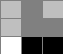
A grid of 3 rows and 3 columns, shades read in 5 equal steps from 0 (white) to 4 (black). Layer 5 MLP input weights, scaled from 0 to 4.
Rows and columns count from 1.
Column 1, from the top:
1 1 0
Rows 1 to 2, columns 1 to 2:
1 2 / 1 2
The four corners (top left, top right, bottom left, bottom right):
1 1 0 4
